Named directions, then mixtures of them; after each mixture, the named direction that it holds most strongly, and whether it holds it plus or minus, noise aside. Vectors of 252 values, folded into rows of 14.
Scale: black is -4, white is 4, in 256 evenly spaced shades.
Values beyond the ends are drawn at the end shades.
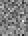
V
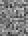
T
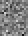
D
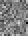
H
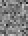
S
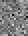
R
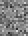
T, plus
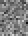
H, plus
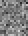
S, plus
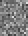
S, minus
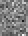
V, minus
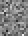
D, minus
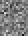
D, plus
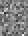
D, minus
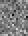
R, plus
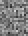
T, plus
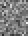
H, minus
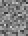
S, plus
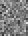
H, minus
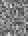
T, minus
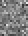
S, minus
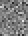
V, plus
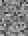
S, plus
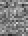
T, plus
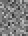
V, plus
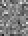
S, minus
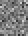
V, plus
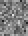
H, plus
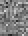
D, minus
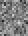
H, plus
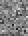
R, minus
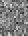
T, minus
